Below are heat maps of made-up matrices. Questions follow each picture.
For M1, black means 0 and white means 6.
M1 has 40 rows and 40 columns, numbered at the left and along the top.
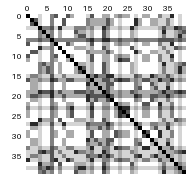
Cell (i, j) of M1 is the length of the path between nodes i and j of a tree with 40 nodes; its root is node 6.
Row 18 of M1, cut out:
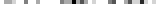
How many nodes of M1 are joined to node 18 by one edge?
1
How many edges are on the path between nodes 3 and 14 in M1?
3
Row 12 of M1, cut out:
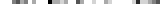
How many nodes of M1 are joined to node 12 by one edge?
1
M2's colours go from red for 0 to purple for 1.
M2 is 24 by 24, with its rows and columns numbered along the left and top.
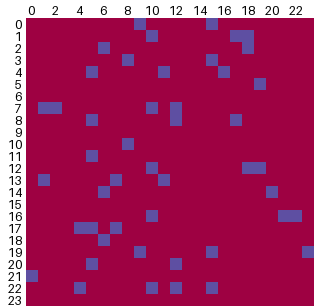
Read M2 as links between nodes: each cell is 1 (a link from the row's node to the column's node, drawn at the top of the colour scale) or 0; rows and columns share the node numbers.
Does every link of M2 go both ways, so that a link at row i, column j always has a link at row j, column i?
no
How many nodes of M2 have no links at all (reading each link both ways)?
0
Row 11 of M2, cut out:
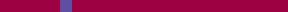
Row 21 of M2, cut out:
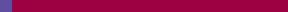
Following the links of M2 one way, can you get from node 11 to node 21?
no
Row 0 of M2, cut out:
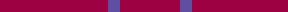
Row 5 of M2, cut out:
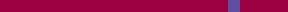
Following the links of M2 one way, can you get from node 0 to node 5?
no
